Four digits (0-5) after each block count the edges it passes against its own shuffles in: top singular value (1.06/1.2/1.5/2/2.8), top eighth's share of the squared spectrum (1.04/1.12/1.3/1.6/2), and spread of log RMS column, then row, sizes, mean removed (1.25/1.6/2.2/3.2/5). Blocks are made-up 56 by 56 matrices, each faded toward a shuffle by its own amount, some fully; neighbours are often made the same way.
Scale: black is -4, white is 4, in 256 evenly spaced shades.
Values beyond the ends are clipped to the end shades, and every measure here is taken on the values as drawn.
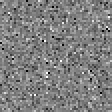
0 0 0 0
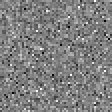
0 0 0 0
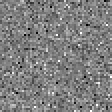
0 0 0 0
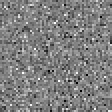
1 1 0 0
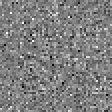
3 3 1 1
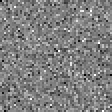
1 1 0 0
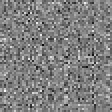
4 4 3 2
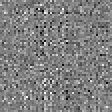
4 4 2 2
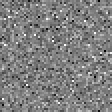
2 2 0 0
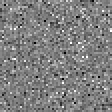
1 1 0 0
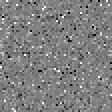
0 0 0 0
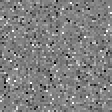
1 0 0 0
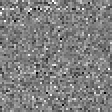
1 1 0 2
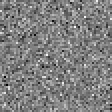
0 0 0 0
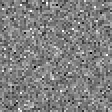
0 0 0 0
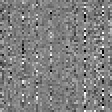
2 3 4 0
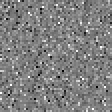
1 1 0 0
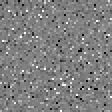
0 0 0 0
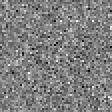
0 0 0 1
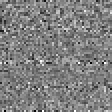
1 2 0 3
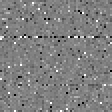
3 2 0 1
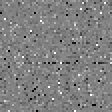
2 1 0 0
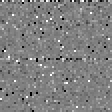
2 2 0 1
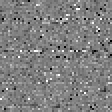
2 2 0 2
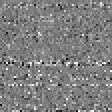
2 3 0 2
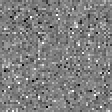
3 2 0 0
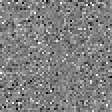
2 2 0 1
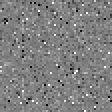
0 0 0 0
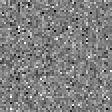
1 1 1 0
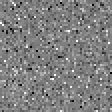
1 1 0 0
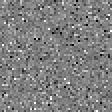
1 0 0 0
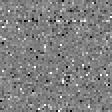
2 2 0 1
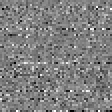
2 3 0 3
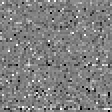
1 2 0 1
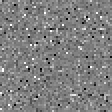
1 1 0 0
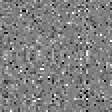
3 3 1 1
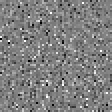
3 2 1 0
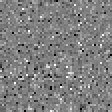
3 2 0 1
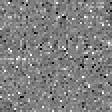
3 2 0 1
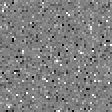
1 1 0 0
